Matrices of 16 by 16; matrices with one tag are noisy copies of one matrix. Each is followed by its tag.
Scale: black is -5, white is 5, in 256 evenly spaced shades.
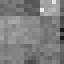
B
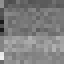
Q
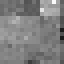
B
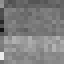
Q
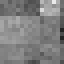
B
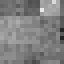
B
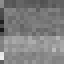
Q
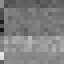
Q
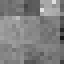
B
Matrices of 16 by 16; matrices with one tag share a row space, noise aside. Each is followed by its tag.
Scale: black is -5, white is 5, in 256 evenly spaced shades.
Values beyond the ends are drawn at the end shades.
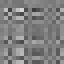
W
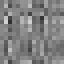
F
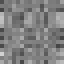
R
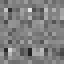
F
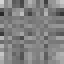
R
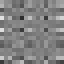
R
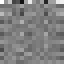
R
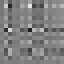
F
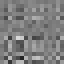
W
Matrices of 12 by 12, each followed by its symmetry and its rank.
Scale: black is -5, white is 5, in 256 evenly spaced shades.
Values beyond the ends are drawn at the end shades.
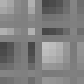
symmetric, rank one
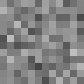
neither, full rank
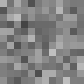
neither, full rank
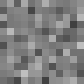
antisymmetric, full rank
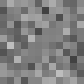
antisymmetric, full rank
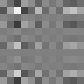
neither, rank one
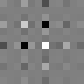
symmetric, rank one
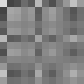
symmetric, rank one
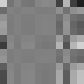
neither, rank one
